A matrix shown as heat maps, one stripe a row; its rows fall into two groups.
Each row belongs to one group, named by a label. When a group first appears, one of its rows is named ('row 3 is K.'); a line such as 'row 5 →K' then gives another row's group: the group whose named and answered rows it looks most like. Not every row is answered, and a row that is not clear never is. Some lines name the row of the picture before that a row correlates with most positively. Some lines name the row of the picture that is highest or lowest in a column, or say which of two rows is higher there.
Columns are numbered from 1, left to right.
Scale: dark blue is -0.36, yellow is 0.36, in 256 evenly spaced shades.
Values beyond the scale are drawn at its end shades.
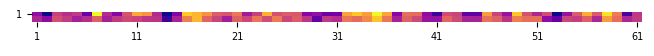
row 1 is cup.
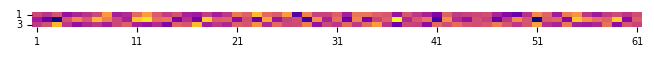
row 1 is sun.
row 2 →cup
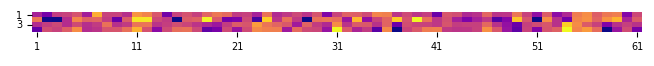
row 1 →cup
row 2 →cup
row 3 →sun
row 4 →sun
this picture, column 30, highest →2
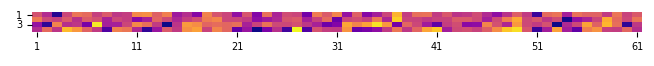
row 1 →cup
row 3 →cup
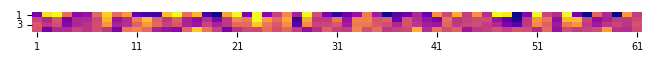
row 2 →sun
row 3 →sun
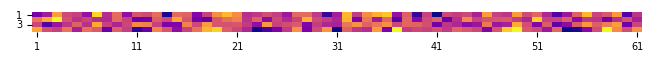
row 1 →cup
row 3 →cup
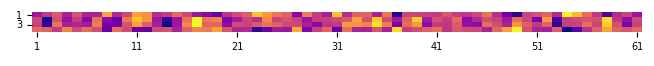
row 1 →sun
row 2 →cup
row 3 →cup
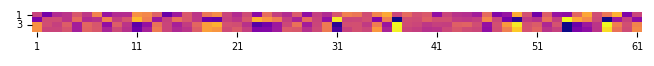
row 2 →sun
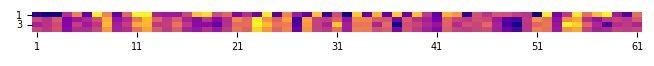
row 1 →cup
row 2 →sun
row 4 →sun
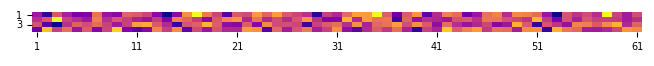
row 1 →cup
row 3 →cup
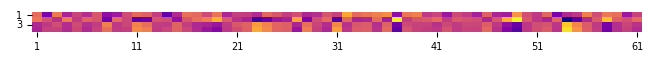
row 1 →cup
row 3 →sun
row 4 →sun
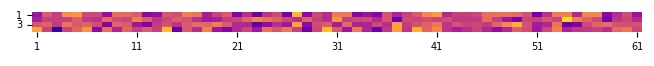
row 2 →sun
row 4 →cup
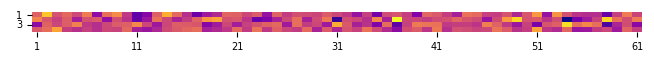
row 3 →sun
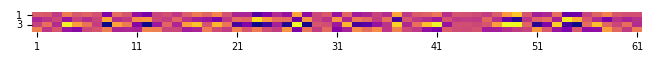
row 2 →sun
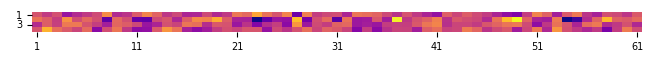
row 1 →sun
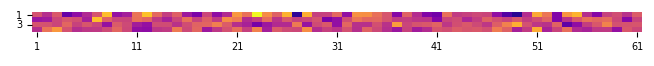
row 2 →cup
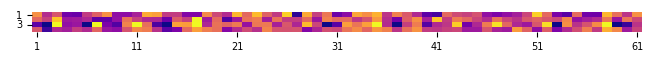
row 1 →sun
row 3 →cup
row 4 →cup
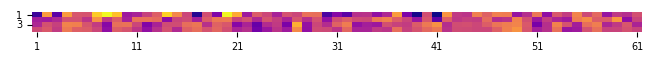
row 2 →cup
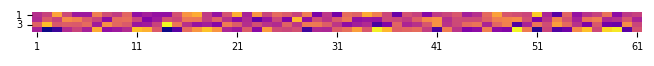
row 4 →cup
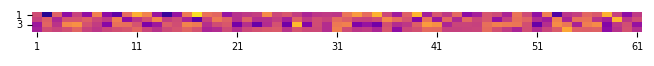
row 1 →cup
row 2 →cup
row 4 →sun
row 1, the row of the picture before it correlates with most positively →4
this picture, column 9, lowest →1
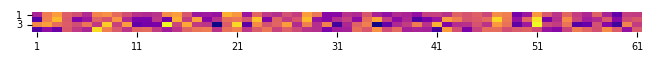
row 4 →cup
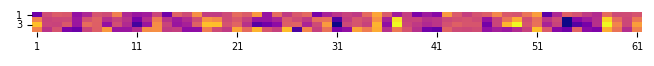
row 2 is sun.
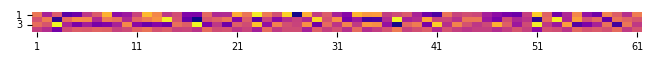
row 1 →sun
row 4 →cup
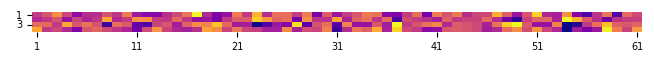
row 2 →sun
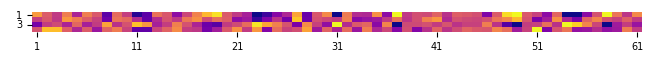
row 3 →sun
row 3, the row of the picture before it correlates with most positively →2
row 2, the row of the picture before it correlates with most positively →3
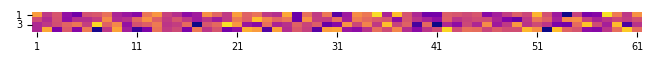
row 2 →sun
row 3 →cup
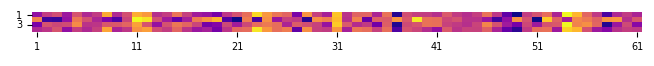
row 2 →cup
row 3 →sun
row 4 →sun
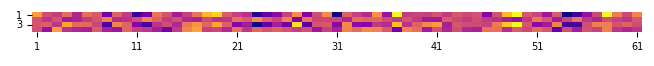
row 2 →sun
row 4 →cup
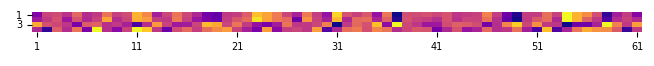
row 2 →sun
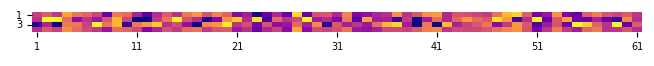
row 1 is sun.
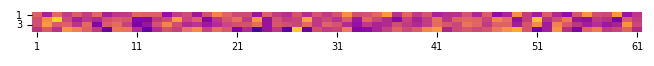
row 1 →cup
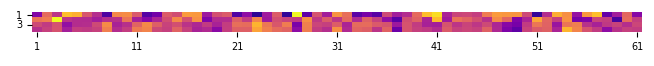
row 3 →sun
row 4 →sun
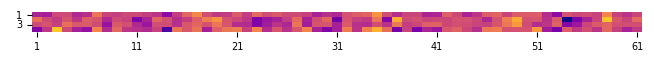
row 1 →cup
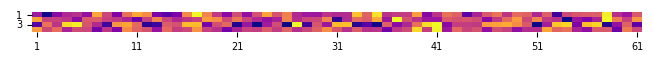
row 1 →cup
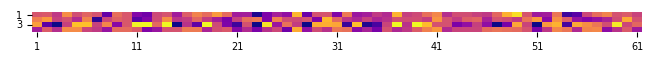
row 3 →cup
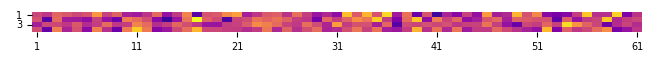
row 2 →cup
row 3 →sun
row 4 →cup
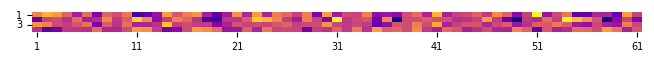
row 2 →sun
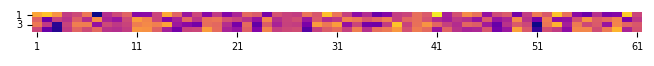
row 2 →cup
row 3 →cup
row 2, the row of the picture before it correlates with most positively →4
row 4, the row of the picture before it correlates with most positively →4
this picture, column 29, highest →3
